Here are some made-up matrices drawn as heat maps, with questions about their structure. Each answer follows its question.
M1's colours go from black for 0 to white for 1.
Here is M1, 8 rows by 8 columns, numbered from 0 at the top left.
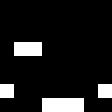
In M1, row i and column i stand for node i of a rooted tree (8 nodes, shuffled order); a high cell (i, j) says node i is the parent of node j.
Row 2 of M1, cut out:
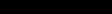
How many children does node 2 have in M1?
0
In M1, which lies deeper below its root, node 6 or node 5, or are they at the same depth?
node 5
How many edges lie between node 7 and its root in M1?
1
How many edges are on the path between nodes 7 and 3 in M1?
1
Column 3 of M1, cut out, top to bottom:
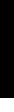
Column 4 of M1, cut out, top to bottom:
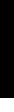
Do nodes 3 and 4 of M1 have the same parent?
yes
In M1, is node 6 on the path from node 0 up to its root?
yes
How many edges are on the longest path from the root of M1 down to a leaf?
3
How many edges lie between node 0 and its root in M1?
1
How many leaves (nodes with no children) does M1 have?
5
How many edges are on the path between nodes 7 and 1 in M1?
2
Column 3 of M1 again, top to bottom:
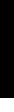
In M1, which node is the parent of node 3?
7
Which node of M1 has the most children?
7
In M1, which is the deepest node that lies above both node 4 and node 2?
7
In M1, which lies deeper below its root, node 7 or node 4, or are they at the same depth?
node 4
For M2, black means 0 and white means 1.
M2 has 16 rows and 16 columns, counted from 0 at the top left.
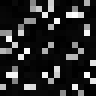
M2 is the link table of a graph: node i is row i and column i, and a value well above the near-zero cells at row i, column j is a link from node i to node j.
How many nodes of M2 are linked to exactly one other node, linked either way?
2
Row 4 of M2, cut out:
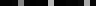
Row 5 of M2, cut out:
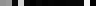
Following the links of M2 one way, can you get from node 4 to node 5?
yes
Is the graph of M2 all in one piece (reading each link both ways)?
yes
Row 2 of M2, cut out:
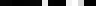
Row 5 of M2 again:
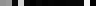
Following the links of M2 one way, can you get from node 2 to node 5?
yes
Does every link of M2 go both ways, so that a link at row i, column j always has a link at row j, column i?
yes
